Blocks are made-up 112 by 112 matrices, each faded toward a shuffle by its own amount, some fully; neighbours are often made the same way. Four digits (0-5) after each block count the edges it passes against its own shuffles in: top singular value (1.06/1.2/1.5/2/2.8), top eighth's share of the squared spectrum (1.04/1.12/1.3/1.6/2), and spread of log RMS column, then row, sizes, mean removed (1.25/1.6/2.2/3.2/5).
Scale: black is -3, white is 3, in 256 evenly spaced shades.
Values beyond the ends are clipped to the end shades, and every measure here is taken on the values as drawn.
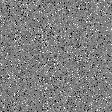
2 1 1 0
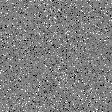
2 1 0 0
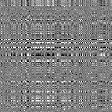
5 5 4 4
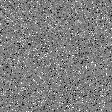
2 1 0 0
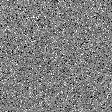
1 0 0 0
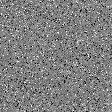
0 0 0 0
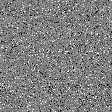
0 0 0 1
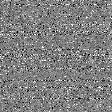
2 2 0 3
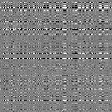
5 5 3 4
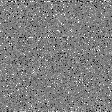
3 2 0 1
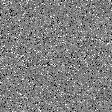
0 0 0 1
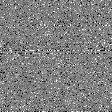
2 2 0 2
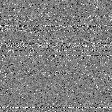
2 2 0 3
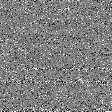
1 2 0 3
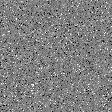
0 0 0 0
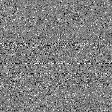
2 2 0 3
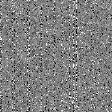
2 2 3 0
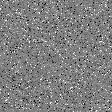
0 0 0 0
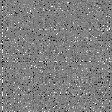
4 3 2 2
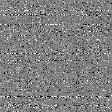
2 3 2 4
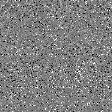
1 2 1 2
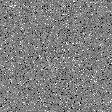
1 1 1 1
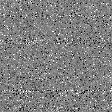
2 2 1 2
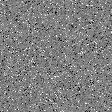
0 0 0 0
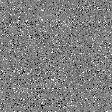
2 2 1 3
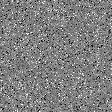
0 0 0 0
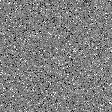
1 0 0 0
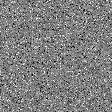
3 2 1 0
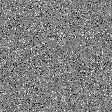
2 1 0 0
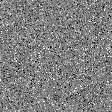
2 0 0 0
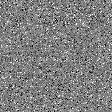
3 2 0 1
